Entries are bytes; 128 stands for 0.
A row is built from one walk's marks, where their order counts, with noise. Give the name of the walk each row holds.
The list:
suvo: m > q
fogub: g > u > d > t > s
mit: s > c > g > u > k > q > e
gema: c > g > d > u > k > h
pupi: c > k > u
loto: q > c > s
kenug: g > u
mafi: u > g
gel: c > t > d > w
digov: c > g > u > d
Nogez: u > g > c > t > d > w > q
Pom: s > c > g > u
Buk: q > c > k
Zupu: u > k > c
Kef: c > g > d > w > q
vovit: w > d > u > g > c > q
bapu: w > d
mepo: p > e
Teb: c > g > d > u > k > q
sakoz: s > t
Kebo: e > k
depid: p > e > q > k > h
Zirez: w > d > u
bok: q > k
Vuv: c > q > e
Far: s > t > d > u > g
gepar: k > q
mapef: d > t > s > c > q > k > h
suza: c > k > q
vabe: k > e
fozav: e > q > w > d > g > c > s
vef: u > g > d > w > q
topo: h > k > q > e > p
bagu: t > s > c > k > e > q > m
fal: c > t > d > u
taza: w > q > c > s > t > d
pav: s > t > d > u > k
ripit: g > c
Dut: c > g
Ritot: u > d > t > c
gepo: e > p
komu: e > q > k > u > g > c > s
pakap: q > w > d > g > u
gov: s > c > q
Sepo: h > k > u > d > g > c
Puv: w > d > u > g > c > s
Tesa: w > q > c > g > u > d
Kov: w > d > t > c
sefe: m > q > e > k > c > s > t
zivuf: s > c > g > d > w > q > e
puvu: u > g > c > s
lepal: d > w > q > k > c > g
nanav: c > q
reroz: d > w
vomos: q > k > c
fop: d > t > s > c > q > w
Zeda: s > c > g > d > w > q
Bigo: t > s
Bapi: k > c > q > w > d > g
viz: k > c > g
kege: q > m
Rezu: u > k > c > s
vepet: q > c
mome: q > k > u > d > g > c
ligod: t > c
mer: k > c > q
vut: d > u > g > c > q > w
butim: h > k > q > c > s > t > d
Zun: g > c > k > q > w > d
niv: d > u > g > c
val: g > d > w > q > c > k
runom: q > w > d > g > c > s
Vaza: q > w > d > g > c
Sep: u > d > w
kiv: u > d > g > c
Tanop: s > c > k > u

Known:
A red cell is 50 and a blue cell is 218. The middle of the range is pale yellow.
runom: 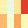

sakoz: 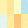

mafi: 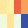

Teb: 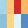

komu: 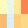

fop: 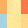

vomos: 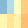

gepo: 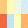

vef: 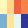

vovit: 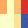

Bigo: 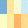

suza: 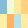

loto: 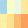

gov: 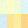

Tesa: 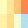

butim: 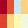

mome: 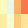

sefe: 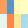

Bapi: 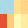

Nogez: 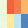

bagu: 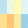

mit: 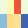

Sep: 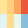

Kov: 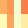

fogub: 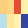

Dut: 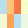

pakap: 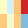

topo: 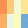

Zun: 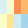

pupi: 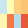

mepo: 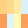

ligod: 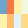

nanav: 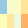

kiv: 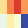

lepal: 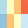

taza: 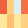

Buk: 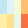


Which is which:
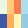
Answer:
zivuf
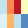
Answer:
digov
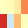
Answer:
fozav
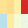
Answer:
reroz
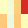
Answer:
Vaza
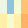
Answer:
bok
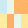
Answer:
Zupu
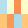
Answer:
viz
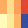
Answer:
Puv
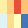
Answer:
puvu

